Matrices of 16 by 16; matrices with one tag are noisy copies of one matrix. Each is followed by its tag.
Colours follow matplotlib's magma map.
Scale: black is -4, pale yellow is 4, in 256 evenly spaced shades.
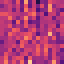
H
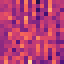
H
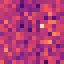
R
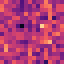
R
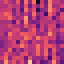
H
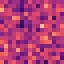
R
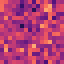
R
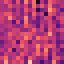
H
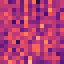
H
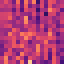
H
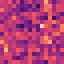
R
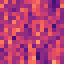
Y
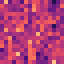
Y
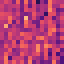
H
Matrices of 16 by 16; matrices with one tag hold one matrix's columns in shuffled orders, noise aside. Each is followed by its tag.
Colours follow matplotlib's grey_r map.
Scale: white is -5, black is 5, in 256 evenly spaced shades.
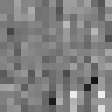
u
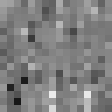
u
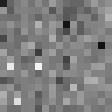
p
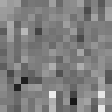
u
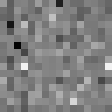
p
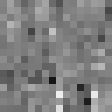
u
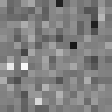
p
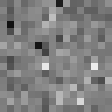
p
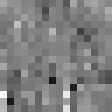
u
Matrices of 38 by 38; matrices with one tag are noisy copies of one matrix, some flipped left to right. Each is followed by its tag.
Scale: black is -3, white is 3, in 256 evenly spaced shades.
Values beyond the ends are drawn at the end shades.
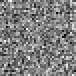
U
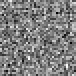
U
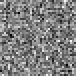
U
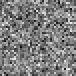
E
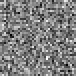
U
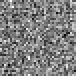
U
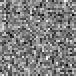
U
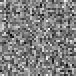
U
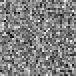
U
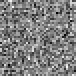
U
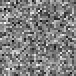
E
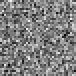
U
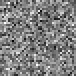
E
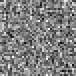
U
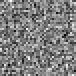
U
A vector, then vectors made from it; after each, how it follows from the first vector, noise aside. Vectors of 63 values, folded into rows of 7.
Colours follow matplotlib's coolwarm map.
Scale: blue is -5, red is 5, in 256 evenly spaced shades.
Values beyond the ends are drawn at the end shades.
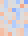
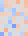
reversed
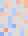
reversed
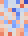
scaled up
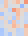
negated
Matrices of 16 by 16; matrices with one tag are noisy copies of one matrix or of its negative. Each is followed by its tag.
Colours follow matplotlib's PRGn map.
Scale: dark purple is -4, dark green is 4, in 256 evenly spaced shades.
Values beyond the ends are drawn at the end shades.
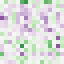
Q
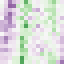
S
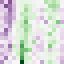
S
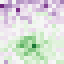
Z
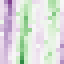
S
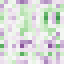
Q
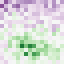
Z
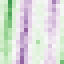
S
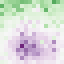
Z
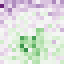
Z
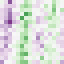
S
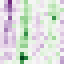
S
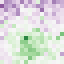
Z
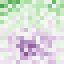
Z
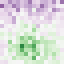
Z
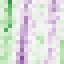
S
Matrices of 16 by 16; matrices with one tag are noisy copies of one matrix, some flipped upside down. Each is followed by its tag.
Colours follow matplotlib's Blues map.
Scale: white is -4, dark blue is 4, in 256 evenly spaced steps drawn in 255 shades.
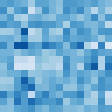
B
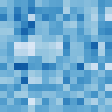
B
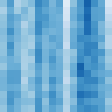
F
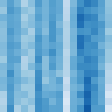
F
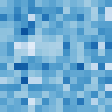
B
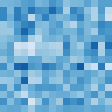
B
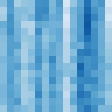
F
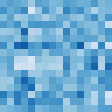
B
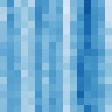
F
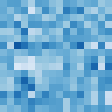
B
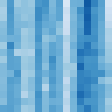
F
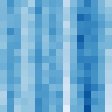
F
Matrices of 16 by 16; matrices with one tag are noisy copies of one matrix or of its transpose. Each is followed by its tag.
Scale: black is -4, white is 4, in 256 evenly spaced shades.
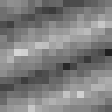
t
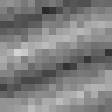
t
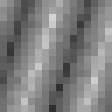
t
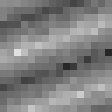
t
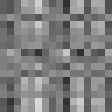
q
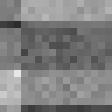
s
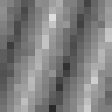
t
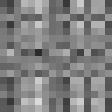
q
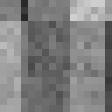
s
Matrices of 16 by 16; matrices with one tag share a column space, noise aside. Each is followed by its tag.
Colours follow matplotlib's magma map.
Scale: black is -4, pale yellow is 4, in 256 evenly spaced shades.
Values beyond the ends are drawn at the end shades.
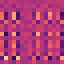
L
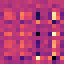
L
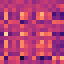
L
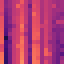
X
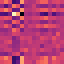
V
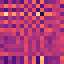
V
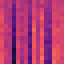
X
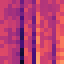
X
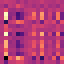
L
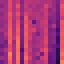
X
